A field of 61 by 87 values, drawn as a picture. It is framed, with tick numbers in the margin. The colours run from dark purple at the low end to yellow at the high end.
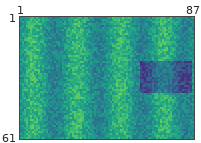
Stripes running up and down repeat 4 times from left to right. The middle right is the ninth with the lowest average. An odd patch, lower than its surroundings, sits in the middle right.
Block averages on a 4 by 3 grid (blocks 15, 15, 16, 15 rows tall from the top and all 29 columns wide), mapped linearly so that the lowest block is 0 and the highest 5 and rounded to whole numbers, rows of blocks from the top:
5 5 4
5 5 0
5 5 0
5 5 4
